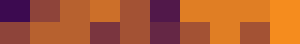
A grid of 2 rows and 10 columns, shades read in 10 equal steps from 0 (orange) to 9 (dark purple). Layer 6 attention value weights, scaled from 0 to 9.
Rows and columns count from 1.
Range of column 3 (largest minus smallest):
0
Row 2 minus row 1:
-4 -2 0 4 0 -1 3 0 3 0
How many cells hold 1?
4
